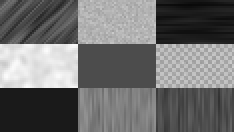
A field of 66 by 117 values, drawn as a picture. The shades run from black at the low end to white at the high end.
The table splits into 3 rows of 3 panels. Panel 1,1: low, slanting up to the right. Panel 1,2: high, fine-grained, faint in contrast. Panel 1,3: very low, streaked across, faint in contrast. Panel 2,1: very high, blotchy, faint in contrast. Panel 2,2: low, flat. Panel 2,3: high, checkered. Panel 3,1: very low, flat. Panel 3,2: middling, streaked downward, faint in contrast. Panel 3,3: low, streaked downward, faint in contrast.
